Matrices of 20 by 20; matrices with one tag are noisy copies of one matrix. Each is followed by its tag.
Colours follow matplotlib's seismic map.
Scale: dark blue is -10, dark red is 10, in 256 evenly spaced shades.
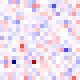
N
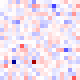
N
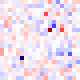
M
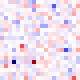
N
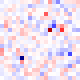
M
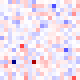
N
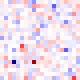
N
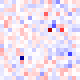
M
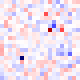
M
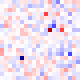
M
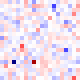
N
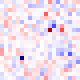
M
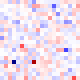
N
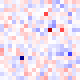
M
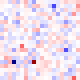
N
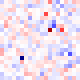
M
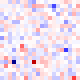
N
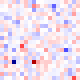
N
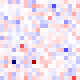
N
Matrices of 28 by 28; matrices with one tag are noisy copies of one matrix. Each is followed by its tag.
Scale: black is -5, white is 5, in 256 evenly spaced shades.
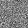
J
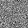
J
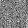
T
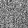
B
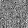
T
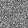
J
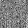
T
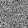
J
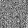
T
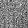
B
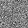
J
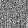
T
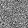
J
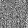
T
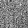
B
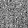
B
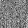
T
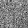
B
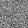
J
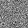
J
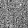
B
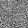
J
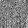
T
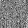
T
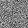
J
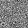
J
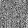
T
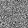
J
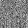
T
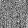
T
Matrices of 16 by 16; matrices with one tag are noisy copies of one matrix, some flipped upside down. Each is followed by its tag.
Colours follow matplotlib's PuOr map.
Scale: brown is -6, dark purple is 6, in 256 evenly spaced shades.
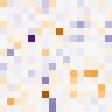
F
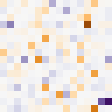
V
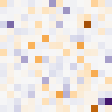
V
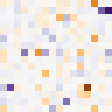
V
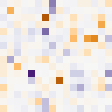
F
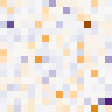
V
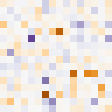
F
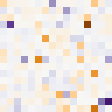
V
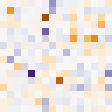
F
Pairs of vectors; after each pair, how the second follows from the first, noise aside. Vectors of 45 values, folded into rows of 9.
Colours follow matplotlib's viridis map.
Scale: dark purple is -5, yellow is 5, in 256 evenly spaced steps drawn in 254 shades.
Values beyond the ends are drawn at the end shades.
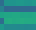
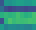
scaled up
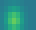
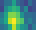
scaled up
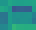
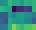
scaled up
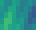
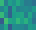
shuffled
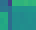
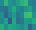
shuffled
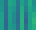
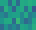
shuffled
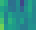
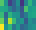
scaled up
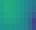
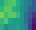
scaled up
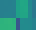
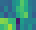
scaled up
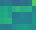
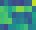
scaled up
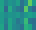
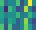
scaled up
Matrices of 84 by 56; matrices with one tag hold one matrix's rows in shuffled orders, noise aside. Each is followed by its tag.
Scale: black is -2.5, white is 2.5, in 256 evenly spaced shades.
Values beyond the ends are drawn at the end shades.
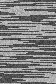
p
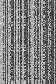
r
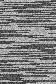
p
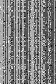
r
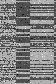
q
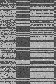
q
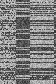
q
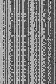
r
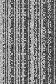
r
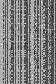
r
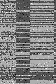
q
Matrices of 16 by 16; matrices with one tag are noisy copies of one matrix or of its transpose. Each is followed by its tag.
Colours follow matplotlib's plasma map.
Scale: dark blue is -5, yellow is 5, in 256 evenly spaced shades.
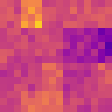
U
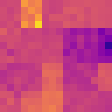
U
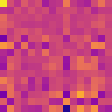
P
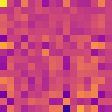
P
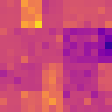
U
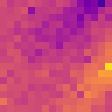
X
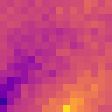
X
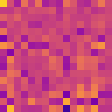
P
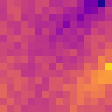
X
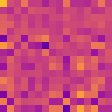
P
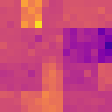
U
